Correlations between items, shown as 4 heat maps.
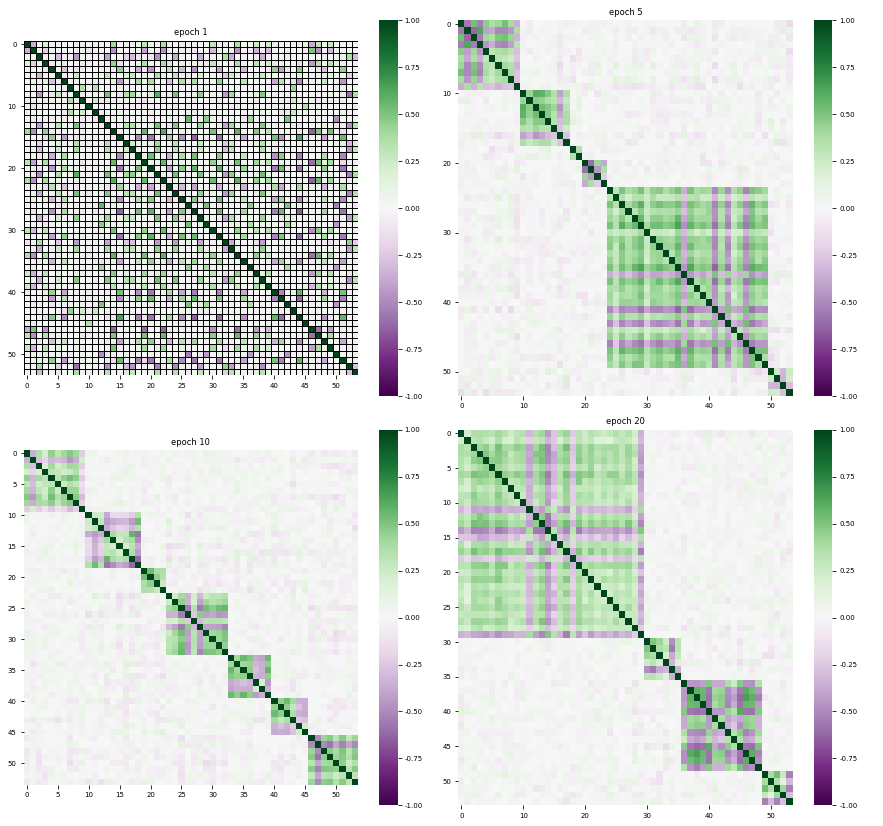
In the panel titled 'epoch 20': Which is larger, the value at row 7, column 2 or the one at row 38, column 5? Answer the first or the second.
the first
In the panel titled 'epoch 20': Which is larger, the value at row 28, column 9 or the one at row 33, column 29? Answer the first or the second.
the first
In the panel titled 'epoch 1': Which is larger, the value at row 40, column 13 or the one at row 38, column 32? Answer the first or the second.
the first
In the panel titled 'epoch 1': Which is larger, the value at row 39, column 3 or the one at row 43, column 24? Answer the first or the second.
the first
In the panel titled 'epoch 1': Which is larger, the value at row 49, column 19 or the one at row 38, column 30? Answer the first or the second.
the first
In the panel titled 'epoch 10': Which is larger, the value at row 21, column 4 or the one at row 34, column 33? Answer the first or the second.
the second
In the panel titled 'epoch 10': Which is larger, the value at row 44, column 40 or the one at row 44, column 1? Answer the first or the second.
the second
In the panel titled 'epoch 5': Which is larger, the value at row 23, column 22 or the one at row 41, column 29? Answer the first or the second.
the first
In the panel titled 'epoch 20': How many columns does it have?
54
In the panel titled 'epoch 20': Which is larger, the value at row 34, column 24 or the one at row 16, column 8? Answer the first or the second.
the second
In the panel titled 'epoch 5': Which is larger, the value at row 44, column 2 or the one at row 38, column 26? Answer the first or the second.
the second
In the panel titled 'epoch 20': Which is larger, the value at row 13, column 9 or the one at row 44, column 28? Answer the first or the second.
the first
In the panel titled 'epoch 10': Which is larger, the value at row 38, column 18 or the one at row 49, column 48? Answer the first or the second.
the second
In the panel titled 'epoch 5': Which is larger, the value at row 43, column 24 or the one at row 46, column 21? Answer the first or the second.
the second
